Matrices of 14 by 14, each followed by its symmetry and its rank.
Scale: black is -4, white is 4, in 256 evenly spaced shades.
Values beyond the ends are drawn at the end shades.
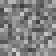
neither, full rank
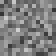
neither, full rank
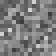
symmetric, full rank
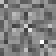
symmetric, rank three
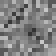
symmetric, full rank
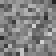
neither, full rank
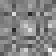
symmetric, rank three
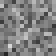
neither, full rank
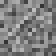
symmetric, full rank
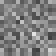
symmetric, rank three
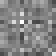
symmetric, rank three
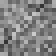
symmetric, full rank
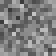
symmetric, full rank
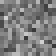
neither, full rank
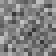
symmetric, full rank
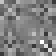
symmetric, rank three
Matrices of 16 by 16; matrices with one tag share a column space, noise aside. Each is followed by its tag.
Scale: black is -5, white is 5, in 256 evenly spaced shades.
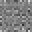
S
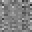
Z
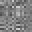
Z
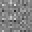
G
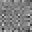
S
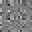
G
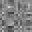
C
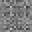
Z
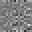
S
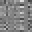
Z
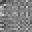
Z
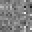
C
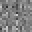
C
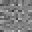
G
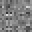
C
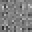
C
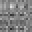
C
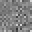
S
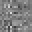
C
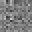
G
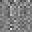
Z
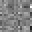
C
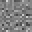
S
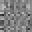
C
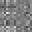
C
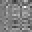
Z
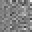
Z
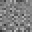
S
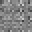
G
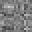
C
